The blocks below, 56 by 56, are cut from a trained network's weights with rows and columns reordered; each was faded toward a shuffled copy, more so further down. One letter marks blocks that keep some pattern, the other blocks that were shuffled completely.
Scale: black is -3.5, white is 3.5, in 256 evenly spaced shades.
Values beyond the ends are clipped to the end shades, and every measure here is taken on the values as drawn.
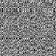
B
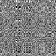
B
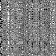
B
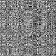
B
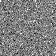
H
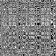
B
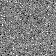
H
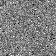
H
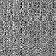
B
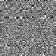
B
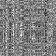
B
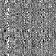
B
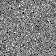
H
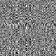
B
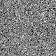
H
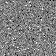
H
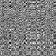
B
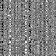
B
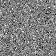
H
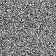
H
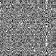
B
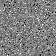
H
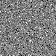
H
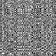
B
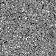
H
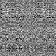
B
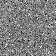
H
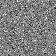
H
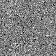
H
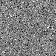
H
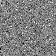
H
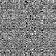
B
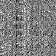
B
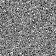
H
